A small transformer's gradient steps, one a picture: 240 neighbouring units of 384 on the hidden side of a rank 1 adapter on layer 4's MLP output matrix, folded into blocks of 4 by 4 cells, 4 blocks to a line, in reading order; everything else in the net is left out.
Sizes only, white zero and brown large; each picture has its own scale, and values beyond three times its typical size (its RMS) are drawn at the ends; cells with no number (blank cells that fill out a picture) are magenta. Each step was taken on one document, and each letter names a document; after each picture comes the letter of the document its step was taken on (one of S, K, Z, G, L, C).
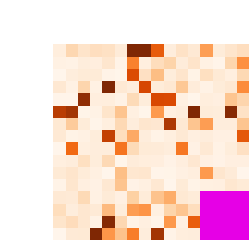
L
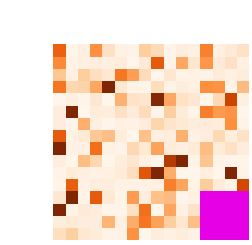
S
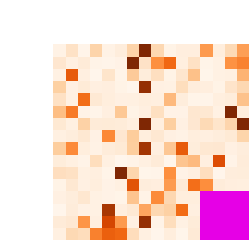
L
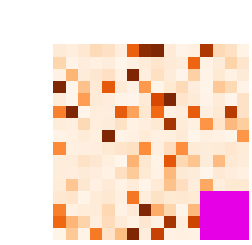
L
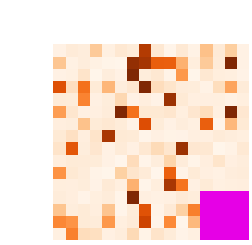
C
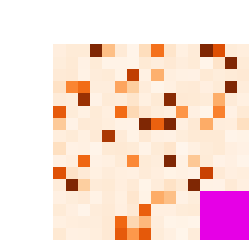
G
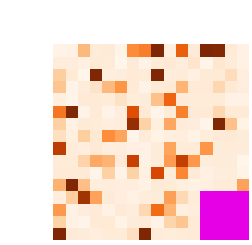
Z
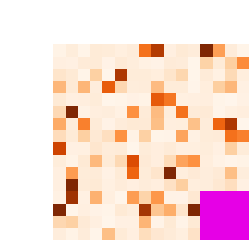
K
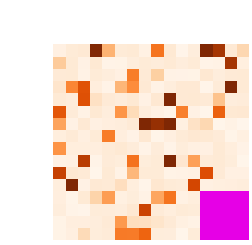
G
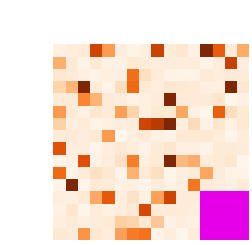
G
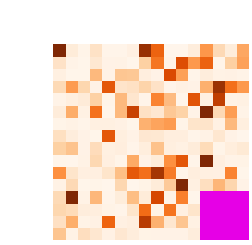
S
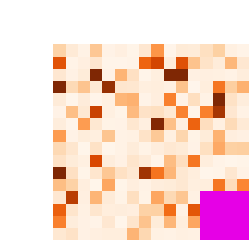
S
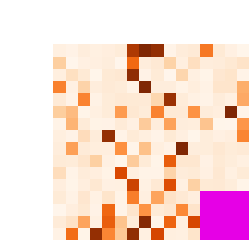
L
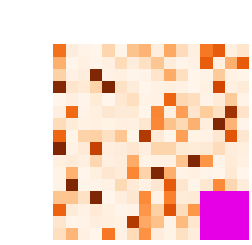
K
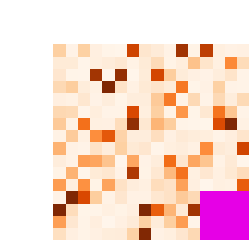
Z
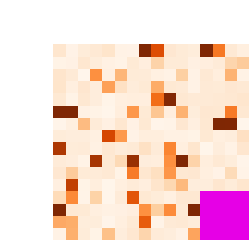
K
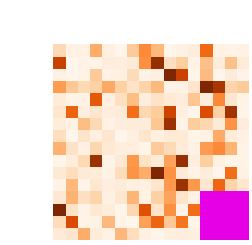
S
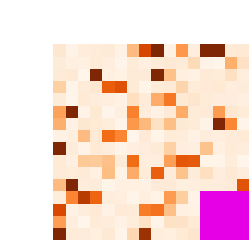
Z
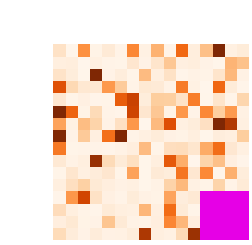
Z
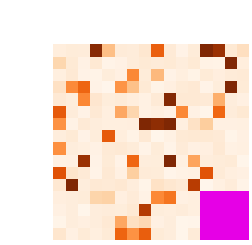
G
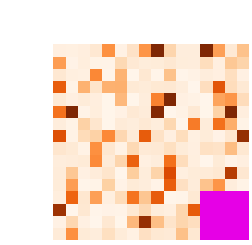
K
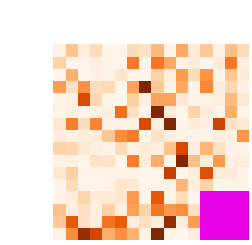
L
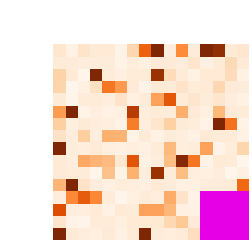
Z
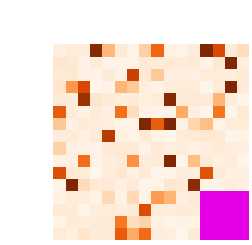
G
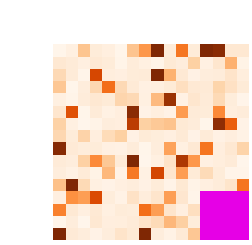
Z
